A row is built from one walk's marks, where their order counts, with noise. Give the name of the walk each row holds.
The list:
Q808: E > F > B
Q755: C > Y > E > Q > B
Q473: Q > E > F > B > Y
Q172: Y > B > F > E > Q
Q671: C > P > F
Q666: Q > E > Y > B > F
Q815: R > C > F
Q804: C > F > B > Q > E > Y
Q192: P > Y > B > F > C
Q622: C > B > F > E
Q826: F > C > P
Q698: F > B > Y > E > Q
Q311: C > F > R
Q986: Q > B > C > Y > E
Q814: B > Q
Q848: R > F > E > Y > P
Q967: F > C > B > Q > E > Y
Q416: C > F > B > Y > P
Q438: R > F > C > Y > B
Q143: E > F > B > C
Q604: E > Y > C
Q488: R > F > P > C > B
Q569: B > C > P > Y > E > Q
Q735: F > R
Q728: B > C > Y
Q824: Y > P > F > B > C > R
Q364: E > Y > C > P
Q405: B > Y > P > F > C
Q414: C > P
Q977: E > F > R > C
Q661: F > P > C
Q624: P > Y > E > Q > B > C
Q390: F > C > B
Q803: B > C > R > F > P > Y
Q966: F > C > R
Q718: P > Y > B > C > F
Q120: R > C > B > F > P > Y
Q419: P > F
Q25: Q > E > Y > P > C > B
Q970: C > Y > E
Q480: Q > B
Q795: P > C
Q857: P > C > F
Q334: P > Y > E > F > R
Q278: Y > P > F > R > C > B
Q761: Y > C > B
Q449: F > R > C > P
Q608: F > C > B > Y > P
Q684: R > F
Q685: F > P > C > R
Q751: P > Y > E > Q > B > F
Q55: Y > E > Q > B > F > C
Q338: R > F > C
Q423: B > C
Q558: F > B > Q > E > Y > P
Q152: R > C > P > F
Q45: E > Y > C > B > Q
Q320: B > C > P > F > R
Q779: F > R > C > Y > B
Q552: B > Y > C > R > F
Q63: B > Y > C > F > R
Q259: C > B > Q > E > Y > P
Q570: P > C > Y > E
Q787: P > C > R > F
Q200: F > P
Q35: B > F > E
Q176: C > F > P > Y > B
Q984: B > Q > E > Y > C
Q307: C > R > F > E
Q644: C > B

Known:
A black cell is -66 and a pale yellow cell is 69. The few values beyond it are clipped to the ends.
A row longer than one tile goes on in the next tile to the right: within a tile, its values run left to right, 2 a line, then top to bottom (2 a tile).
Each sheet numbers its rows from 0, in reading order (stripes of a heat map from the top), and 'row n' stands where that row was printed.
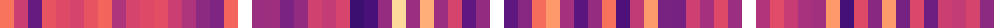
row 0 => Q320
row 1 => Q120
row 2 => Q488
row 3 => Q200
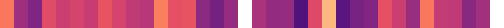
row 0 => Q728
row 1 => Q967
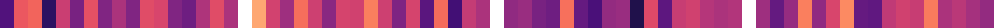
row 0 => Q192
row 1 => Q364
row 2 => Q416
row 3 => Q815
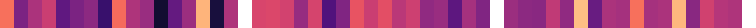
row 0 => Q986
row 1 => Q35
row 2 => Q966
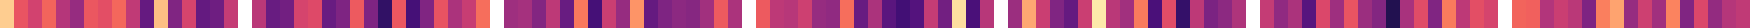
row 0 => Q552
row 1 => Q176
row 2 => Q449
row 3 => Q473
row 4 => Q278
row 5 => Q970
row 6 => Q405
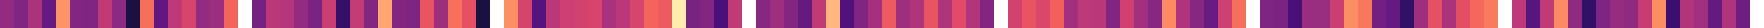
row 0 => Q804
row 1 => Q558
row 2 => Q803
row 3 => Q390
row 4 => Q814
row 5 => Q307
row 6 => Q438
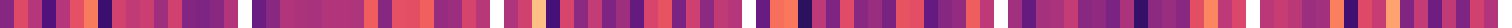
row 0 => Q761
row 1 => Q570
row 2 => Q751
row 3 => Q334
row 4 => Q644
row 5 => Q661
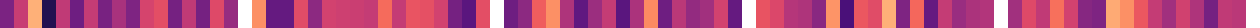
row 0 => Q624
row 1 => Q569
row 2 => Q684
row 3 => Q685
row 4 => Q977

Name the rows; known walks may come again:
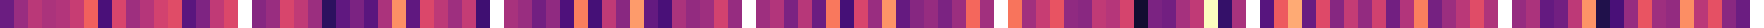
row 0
Q857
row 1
Q848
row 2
Q779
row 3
Q449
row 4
Q666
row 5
Q718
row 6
Q608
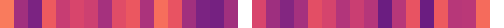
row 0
Q423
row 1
Q414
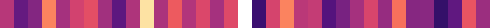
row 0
Q152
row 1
Q419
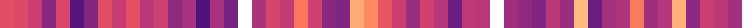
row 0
Q35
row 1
Q977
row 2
Q966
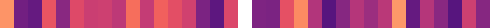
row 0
Q569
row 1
Q338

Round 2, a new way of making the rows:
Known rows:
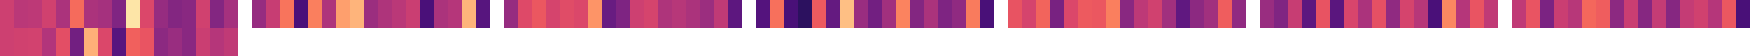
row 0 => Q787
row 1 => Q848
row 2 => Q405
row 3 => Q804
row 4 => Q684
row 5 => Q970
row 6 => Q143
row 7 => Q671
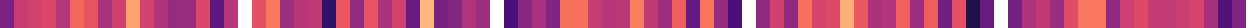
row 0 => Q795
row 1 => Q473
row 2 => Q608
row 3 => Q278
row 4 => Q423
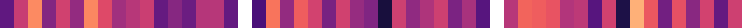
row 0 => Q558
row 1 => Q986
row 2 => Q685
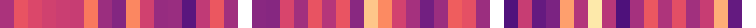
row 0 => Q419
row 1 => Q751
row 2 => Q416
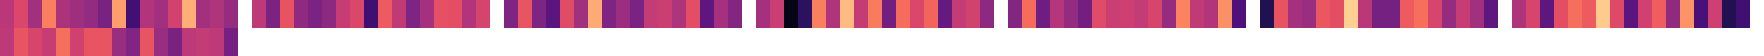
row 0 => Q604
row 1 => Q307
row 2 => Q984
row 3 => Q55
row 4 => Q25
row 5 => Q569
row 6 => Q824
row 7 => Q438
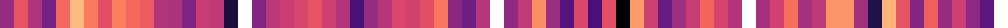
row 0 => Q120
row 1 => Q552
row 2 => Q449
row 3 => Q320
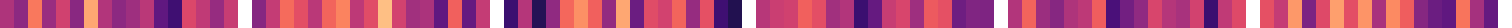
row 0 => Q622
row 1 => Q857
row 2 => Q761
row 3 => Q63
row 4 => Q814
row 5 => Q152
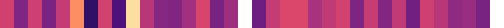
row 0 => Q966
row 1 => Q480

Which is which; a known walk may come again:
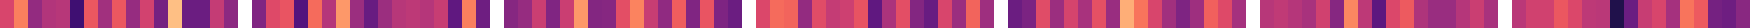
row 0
Q473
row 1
Q35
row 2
Q390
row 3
Q338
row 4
Q751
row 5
Q414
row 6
Q63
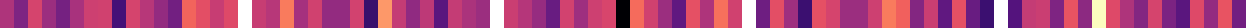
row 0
Q307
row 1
Q200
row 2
Q311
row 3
Q967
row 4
Q259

